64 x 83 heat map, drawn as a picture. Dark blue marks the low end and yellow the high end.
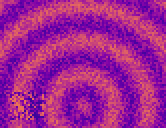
Slope: none. Rings: centred on the bottom middle. Odd rows or columns: none. Roughest part: bottom left. Odd patch: rougher, in the bottom left.
